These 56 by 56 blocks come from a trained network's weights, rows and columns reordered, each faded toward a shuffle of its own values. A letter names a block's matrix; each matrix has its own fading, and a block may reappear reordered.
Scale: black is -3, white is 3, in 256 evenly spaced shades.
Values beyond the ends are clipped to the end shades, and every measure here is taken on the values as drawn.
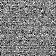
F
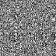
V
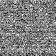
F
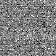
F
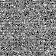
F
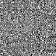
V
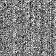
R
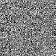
V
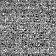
F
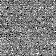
F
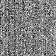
R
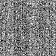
R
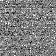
F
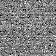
F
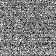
F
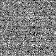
F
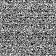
F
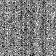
R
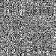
V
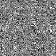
V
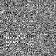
V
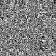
V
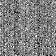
R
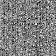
R
